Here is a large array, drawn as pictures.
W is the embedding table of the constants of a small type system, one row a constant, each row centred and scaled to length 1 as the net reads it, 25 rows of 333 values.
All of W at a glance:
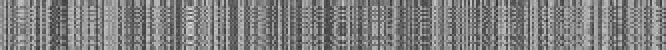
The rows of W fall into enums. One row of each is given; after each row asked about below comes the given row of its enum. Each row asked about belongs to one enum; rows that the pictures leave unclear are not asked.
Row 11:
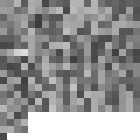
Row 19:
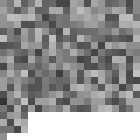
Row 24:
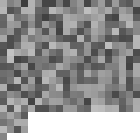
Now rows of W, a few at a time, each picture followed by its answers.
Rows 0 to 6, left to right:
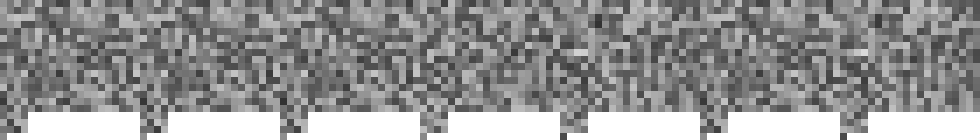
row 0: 19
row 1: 19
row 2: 19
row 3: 24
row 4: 11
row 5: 19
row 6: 11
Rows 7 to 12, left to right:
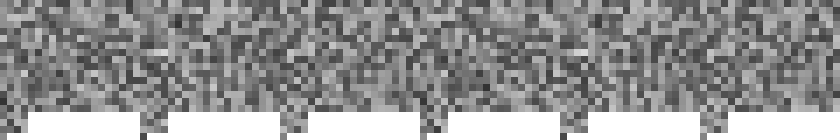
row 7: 19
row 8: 11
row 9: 24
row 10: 19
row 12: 24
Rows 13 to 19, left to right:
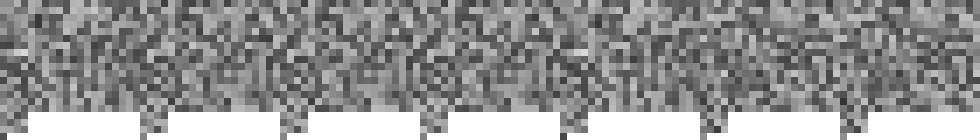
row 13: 11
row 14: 24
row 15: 24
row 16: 24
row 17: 11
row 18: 19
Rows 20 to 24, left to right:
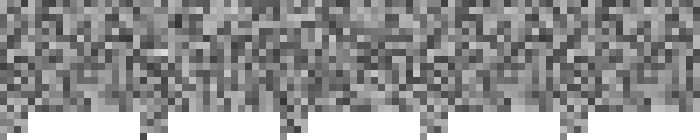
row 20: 24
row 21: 11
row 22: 19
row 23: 24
